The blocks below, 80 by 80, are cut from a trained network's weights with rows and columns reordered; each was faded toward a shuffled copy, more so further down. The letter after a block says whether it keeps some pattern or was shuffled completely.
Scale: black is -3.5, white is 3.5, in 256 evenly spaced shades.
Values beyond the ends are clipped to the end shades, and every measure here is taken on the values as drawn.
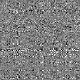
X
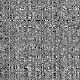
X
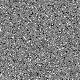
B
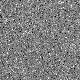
B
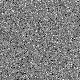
B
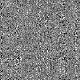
X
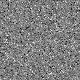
B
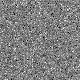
B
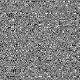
X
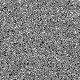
B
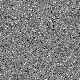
B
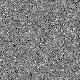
B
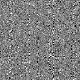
X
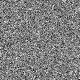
B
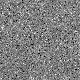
B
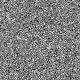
B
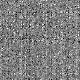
X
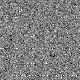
X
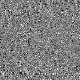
X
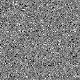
X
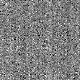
X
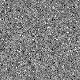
X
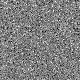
B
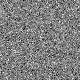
B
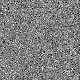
B
